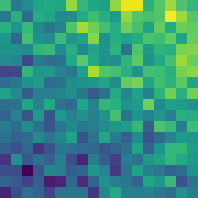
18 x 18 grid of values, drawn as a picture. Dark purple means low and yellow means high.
The ninth with the lowest average is the bottom left. There is an overall slope up to the top right. Overall the values sit about 50% of the way up the scale.
